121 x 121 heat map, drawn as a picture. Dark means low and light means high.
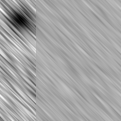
Histogram: skewed, a long tail of low values. Seam: vertical, 30% of the way across, the right part calmer. Ninth with the lowest average: top left. Dips: one, in the top left. Odd rows or columns: none.
